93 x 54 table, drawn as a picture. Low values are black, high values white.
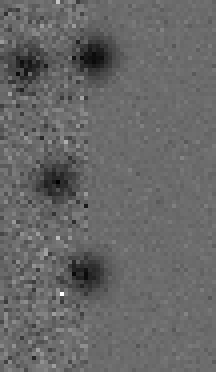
Mirror symmetry: none. Dips: four. Average level on the scale: 40%. Histogram: skewed, a long tail of low values. Odd rows or columns: none. Seam: vertical, 40% of the way across, the right part calmer.
